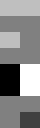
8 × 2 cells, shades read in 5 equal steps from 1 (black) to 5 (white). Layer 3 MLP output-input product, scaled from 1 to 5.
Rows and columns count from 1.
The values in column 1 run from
1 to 4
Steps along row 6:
up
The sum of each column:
22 28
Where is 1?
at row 5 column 1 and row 6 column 1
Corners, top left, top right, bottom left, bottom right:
4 4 3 2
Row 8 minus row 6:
2 -3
